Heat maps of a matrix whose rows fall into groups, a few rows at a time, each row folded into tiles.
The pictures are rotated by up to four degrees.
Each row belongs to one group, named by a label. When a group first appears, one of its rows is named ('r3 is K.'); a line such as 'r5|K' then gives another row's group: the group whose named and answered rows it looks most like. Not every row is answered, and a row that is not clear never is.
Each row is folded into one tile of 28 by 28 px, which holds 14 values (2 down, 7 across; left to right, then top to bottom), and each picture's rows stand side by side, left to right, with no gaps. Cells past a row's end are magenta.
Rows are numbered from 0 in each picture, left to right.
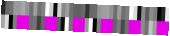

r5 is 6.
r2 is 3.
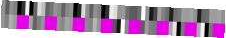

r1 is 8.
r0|6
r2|6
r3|6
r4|3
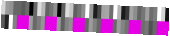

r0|3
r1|8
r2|8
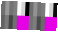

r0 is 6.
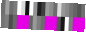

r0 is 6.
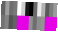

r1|8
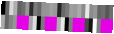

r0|8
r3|3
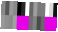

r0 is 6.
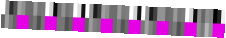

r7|6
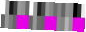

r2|6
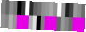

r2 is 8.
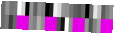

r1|6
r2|3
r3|8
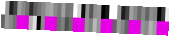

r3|6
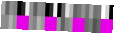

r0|6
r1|6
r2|8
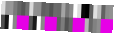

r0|3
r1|3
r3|8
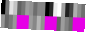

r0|8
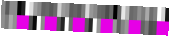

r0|6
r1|3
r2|3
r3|3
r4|8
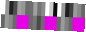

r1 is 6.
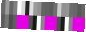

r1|3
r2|3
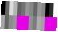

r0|8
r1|6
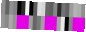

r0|6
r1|8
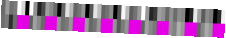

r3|8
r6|6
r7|6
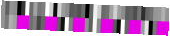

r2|3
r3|8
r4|3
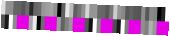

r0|3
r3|3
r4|3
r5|6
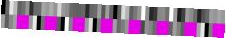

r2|3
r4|8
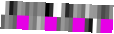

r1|6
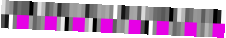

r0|3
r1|8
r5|3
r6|8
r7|6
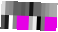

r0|3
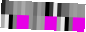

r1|6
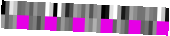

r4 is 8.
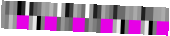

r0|6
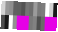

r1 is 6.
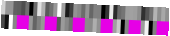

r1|8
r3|6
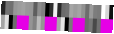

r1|6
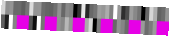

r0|3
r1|3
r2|6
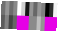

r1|6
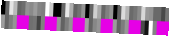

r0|8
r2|8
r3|8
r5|3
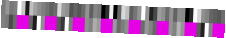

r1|3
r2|3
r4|8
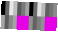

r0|8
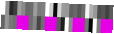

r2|3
